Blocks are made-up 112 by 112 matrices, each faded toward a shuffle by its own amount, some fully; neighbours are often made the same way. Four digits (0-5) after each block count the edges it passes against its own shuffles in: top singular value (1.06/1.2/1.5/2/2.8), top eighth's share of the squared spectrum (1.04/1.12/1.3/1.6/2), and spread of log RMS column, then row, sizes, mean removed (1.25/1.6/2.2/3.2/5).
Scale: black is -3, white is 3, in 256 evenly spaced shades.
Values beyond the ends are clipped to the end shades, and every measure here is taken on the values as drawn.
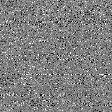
3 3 0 3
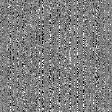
2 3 4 0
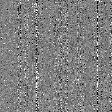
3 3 4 0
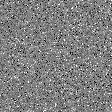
0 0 0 0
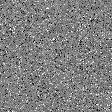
0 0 0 0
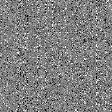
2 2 3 0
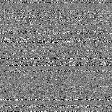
2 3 0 4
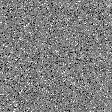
0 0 0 0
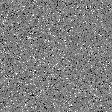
0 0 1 0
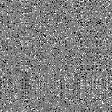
4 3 2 2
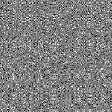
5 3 2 2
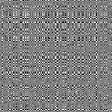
5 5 4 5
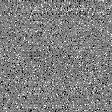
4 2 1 1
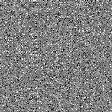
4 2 1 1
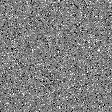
0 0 0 0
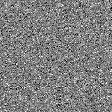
4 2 1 1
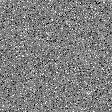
0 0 0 0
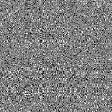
4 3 2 2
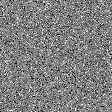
0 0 0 0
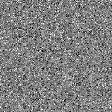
4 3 2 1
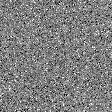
2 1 0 0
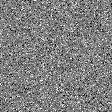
3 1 0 0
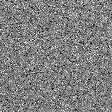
1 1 0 0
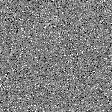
2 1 0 0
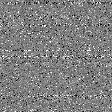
3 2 0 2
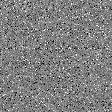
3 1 0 1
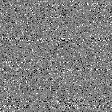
3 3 0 3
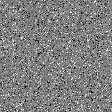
3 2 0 0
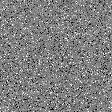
2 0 0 0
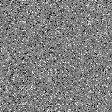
3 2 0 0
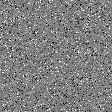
2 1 0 0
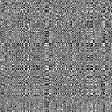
5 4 3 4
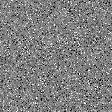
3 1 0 0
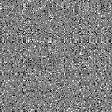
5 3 2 2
